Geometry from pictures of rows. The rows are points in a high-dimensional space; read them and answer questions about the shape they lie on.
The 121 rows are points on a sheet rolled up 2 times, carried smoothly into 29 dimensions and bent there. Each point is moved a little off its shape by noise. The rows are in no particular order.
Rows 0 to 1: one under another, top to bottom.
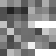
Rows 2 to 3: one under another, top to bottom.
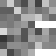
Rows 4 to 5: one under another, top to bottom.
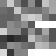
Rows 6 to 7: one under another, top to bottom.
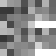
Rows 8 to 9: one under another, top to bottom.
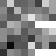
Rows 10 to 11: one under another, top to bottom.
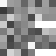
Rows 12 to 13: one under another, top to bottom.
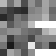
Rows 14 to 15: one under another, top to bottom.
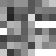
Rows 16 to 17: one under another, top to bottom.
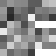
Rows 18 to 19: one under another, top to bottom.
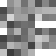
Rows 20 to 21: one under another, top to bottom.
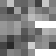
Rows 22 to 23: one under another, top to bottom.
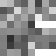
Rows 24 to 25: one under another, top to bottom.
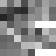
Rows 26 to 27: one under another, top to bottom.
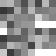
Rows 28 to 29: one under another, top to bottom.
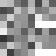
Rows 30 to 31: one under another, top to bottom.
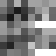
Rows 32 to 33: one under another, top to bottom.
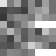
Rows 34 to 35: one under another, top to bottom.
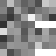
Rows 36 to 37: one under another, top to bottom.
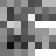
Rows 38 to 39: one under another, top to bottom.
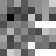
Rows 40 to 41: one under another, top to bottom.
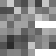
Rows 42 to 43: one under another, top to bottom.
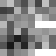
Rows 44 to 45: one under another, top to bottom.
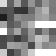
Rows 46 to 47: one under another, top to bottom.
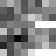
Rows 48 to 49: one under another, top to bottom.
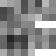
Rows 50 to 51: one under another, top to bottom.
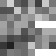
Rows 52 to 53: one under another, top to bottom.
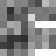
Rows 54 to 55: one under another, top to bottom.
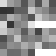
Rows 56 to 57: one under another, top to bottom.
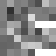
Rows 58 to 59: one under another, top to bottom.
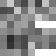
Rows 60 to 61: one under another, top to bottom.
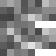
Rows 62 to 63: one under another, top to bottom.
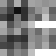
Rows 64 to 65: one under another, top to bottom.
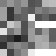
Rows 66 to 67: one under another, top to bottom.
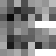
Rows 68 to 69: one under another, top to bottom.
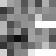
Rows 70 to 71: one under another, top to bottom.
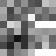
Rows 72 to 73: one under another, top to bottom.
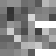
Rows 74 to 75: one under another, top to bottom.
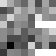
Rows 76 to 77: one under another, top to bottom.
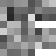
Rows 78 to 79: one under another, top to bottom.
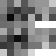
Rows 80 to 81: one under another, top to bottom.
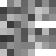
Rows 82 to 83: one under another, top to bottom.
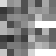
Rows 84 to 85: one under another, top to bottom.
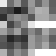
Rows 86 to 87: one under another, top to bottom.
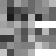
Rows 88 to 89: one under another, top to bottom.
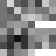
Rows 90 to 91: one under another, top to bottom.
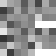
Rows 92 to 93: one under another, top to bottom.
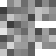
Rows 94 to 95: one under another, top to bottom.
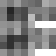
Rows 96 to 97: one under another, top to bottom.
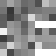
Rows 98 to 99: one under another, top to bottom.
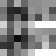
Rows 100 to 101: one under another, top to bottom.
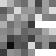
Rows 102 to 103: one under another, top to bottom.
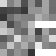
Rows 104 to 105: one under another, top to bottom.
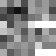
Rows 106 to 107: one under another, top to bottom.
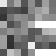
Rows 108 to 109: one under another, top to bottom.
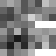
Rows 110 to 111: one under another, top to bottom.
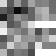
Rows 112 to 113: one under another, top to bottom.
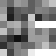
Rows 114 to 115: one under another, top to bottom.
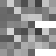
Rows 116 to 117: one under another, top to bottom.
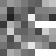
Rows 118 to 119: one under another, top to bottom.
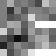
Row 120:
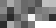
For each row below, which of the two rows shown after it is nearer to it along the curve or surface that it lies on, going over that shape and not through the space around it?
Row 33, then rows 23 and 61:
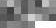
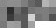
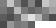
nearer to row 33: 23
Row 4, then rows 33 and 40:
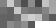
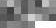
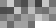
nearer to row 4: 40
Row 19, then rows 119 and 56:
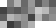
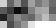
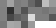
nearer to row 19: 119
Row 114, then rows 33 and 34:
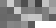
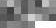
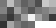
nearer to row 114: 34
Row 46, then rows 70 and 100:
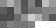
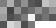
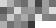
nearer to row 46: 70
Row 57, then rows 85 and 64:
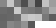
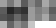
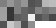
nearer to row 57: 64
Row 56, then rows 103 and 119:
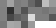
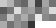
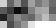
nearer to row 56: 119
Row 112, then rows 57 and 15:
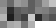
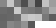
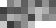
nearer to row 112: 57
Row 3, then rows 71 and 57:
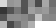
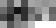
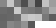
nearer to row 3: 57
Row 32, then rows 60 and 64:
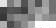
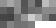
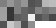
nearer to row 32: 60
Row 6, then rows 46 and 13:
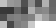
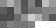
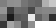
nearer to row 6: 46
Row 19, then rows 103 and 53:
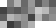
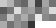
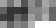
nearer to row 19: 103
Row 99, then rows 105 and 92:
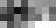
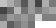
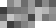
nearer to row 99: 92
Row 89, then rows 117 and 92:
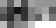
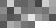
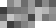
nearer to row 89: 92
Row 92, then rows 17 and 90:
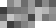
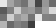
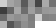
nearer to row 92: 17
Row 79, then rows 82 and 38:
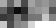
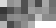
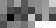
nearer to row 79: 38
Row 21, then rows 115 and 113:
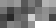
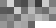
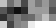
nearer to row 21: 115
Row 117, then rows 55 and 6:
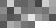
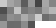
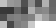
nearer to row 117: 55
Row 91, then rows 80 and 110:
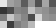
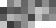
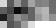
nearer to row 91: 80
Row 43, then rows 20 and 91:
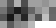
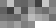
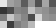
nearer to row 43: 91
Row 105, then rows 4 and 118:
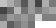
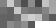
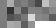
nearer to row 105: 4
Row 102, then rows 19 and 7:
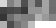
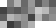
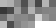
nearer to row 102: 7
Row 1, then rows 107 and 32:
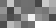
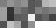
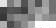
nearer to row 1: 107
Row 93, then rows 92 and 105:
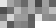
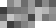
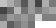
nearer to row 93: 92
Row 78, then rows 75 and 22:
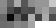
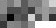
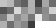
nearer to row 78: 75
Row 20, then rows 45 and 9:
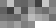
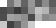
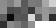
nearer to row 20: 9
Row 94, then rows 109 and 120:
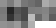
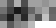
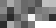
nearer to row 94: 120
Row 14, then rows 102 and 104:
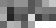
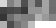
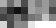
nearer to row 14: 104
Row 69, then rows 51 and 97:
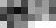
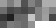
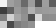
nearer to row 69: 97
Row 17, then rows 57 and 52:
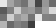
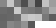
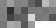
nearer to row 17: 57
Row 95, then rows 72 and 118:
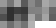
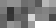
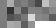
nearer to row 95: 72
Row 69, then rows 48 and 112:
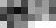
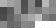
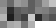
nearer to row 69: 112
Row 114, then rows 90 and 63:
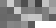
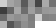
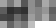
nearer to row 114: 90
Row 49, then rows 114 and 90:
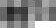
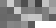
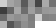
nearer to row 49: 90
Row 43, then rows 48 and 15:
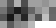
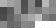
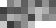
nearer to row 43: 15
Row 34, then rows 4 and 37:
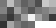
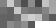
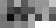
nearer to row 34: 4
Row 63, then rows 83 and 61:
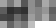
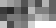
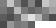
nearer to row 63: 83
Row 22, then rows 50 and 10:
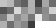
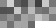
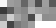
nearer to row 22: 10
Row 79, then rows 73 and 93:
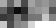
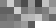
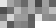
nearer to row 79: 93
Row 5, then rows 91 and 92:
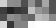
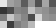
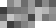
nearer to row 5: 91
